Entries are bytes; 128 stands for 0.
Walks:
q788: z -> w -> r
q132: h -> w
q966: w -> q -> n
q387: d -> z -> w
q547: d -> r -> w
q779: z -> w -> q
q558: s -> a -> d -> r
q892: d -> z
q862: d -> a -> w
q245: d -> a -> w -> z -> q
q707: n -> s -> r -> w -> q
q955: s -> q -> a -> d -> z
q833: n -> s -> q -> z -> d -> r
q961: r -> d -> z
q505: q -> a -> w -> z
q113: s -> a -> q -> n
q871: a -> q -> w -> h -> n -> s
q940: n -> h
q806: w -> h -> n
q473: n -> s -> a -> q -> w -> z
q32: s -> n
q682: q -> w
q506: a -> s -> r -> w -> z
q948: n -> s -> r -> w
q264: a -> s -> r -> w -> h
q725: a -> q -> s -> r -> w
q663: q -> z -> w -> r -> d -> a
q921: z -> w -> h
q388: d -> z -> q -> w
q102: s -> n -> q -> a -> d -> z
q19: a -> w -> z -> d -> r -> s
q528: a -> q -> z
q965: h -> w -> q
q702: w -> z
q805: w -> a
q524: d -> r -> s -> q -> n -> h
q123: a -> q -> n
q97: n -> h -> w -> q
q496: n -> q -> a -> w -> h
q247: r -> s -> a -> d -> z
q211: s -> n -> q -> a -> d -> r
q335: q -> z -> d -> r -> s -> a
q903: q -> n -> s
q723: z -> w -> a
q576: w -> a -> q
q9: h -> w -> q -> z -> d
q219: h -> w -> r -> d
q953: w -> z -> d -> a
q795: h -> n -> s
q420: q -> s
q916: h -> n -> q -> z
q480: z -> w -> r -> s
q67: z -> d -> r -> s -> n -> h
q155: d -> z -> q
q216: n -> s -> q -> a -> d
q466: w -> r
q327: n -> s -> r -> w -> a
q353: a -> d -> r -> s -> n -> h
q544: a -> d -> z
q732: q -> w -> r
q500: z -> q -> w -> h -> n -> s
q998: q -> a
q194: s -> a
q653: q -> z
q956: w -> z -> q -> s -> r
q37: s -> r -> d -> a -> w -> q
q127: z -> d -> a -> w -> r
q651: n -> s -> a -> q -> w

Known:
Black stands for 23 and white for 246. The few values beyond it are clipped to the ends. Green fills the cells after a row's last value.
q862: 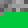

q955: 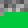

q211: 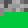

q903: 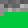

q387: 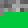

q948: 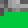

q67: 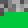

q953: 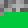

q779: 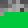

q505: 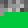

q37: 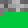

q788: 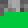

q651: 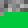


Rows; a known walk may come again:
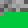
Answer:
q862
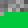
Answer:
q576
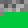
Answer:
q955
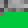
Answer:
q327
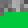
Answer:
q547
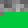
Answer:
q892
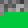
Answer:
q420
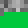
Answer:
q127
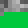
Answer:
q707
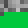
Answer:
q19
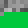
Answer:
q723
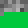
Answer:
q702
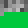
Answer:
q505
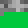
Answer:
q37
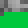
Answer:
q948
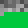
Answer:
q653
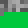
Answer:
q725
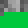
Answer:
q788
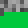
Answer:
q506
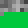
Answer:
q387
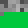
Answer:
q956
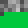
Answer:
q480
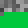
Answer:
q940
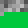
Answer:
q245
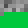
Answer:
q544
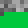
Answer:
q558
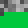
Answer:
q67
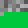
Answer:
q651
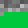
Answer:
q903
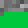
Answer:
q32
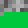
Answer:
q953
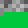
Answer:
q211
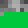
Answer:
q732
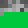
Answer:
q779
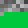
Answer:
q966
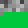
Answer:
q335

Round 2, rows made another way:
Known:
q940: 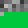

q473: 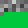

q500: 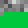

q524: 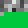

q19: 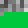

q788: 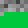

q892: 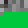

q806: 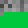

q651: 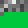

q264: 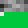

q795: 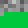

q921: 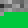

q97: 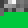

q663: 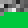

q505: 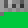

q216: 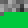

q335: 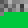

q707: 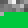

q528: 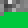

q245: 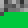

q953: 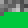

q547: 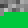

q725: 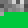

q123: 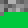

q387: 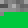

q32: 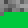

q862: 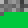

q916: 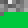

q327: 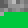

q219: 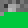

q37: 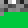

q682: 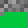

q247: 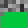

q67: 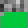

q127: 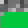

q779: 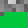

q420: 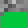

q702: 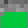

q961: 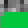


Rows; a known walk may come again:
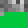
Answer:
q725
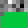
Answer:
q496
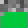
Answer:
q127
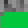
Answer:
q155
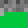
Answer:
q732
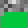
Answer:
q871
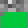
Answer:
q916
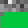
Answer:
q998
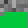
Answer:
q388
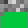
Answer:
q966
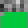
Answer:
q67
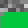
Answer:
q558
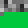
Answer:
q955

